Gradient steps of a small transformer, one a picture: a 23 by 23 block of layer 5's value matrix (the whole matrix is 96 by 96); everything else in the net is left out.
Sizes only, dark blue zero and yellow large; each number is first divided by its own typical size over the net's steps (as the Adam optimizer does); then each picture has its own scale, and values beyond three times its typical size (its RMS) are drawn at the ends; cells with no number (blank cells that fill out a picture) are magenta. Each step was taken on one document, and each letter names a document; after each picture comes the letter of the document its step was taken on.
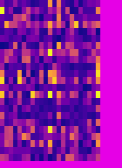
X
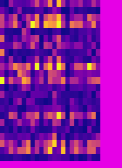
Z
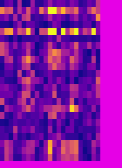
X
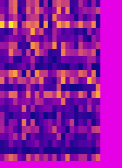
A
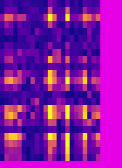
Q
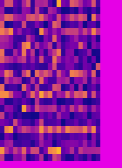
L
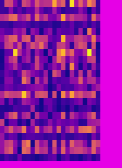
A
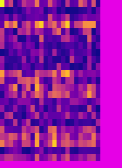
A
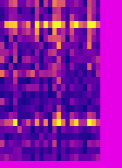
Z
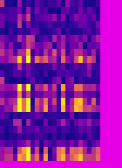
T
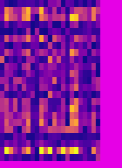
X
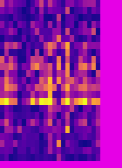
L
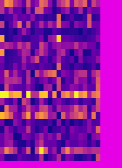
L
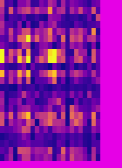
T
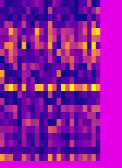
A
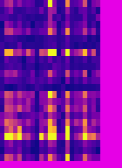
Q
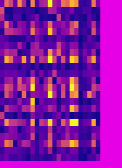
X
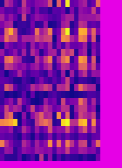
L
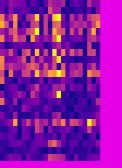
Z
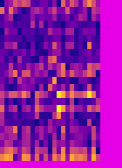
A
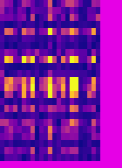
X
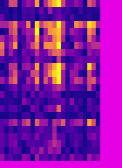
Z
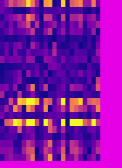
T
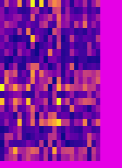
L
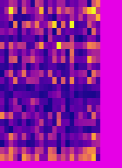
A
